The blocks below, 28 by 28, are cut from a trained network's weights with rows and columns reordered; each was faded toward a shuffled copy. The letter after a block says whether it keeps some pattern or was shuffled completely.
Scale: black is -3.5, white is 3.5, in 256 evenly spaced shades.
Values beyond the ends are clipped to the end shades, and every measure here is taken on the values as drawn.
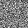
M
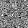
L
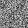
M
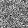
M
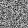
M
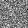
M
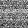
L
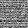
L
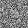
M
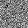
M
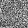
M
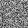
M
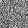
L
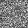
M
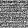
L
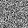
M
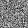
M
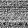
L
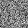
M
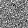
M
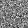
M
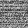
L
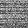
L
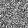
M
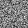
M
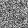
M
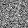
M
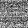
L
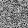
M
